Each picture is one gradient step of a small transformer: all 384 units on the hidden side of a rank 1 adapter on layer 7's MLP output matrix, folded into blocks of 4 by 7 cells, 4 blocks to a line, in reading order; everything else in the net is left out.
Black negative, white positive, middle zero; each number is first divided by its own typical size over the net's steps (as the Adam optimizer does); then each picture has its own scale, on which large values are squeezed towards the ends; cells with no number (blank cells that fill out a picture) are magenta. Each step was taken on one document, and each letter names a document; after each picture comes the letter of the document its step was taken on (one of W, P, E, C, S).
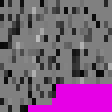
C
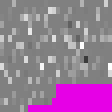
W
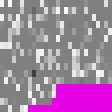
C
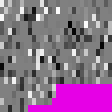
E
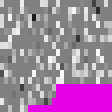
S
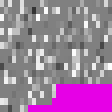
E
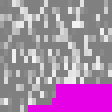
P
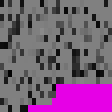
C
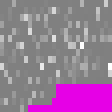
W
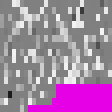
P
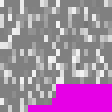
S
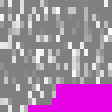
C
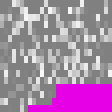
P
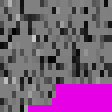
E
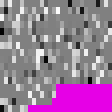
E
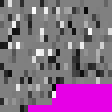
C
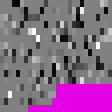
P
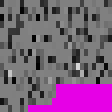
E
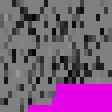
P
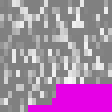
P
